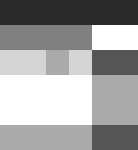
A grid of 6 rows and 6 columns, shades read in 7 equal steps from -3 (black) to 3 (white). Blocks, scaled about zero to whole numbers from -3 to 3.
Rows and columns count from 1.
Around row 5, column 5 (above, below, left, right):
1 -1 3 1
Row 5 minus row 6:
2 2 2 2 2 2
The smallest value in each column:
-2 -2 -2 -2 -2 -2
